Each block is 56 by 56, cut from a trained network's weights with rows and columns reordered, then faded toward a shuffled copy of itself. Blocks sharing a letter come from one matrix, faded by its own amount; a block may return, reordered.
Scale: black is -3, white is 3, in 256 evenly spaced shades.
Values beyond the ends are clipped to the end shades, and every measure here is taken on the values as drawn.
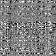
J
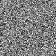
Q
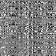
J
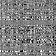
J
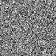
Q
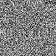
Q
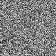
Q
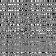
J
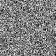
Q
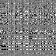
J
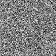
Q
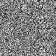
Q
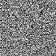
Q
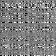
J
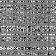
J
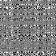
J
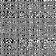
J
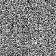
Q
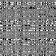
J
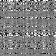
J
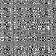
J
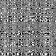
J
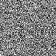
Q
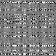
J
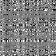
J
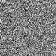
Q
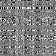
J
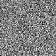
Q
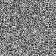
Q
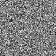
Q
